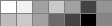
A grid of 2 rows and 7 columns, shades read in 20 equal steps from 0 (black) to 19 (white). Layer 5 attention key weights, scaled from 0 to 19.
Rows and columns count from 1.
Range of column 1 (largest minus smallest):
5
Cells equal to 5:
2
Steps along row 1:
down down up down down up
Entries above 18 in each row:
1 0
